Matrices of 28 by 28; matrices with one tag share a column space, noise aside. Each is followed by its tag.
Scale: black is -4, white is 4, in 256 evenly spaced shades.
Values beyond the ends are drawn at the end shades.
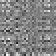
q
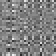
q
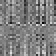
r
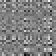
q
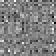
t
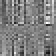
r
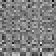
q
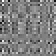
t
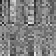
r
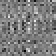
t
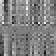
r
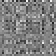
t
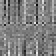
r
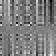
r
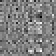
t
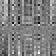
r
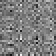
q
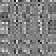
t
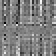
r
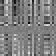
r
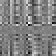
r
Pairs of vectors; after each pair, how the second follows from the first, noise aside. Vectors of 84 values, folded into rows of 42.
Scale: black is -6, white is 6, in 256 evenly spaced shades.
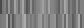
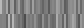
negated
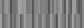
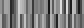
scaled up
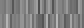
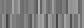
negated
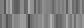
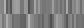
negated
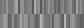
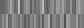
reversed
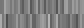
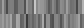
reversed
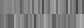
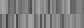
reversed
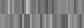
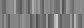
reversed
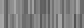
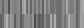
reversed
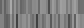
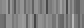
reversed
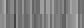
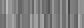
reversed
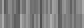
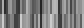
scaled up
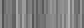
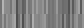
negated
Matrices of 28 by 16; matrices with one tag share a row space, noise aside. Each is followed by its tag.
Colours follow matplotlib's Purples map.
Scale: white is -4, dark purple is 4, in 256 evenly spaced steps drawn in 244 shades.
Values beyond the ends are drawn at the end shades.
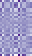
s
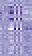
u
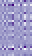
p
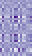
s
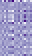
p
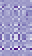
s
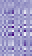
p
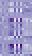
u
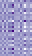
p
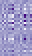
p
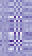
u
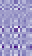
s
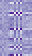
u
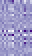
p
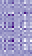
p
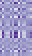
s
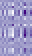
p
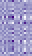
p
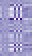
u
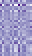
s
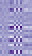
u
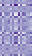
s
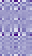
s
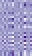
p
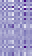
p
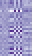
u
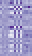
u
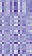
s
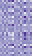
p
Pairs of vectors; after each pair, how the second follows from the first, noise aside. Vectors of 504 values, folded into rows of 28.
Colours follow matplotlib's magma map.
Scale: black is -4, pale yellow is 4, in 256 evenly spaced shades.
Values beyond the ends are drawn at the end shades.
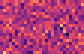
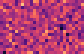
sign-scrambled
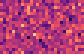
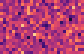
copied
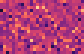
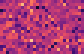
sign-scrambled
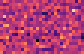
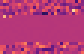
partly zeroed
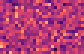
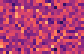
copied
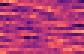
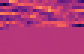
partly zeroed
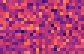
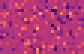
partly zeroed
